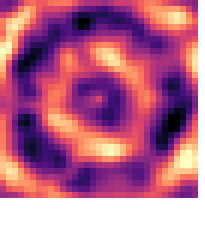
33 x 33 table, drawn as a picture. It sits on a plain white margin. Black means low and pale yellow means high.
Slope: none. Rings: centred on the centre. Average level on the scale: 50%. Grain: blotchy.
